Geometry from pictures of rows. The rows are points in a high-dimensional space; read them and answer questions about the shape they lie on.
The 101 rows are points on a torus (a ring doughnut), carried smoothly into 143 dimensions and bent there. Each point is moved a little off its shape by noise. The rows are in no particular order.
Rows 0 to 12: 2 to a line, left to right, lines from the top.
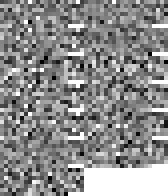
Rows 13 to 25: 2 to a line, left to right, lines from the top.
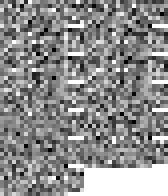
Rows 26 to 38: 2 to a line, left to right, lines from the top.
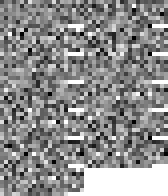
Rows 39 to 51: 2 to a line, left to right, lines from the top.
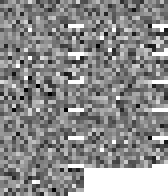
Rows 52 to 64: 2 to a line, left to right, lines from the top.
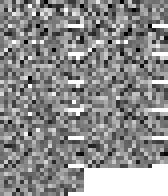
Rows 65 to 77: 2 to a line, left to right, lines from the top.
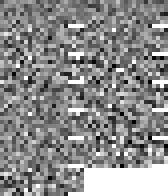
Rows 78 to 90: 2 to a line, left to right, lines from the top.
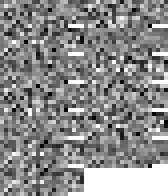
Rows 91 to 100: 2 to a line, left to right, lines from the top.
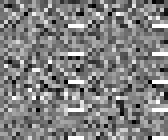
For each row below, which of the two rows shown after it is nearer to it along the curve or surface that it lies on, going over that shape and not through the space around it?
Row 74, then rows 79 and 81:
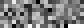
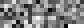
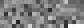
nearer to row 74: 79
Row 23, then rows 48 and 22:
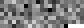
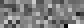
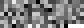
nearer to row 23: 48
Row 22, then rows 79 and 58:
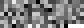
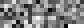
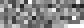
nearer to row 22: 79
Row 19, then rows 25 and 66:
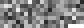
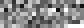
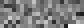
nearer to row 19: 66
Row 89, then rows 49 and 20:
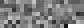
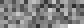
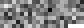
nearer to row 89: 20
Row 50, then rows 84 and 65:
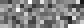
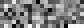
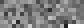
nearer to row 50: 65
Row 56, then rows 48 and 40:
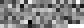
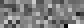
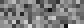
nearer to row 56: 40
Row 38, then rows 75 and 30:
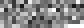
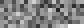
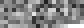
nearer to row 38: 30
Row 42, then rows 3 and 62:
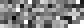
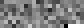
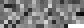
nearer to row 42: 3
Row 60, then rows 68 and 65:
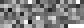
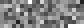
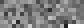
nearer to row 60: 65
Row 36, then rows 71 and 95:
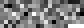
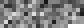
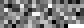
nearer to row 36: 71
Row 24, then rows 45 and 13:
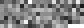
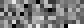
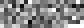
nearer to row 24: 13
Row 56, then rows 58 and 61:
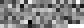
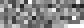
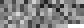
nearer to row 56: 61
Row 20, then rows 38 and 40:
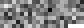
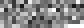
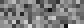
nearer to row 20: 40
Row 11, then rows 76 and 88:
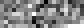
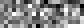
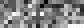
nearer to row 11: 76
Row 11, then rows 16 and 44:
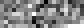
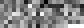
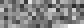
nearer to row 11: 44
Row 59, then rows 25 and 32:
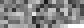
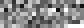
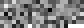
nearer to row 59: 25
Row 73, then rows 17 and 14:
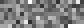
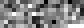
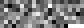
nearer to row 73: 14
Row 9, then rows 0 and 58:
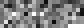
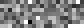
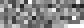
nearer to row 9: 58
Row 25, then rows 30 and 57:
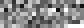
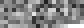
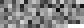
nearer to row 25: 30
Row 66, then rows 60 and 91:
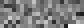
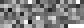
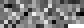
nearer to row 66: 91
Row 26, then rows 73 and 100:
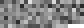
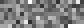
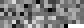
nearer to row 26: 73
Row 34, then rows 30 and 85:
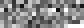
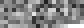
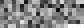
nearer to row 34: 30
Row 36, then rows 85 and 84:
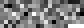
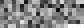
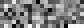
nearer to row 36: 85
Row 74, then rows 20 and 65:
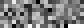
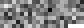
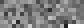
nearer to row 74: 20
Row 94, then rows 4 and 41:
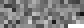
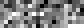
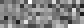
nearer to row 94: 4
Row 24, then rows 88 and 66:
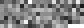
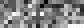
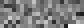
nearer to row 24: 88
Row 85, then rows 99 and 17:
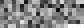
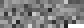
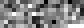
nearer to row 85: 17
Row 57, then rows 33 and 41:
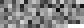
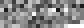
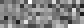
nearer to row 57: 41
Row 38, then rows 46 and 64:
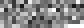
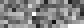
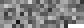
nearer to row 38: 46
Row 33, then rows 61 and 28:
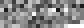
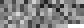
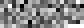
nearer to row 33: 28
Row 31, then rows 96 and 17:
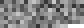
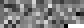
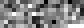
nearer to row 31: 17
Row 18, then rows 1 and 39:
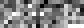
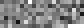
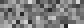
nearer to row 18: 1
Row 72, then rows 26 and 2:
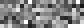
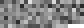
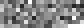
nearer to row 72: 26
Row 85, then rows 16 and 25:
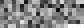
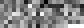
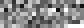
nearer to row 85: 16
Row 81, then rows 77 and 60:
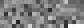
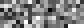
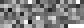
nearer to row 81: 60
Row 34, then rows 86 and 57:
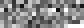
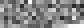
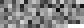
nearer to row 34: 86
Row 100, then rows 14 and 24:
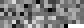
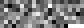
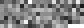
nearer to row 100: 14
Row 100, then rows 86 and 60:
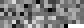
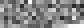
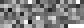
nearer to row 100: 60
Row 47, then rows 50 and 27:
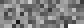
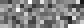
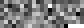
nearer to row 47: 50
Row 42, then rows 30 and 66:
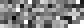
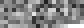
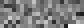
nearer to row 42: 30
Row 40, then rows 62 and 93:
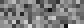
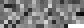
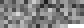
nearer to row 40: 62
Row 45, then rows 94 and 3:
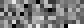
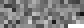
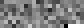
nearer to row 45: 3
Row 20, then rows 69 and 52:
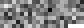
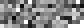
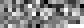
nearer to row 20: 69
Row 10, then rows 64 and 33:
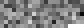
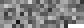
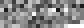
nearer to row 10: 33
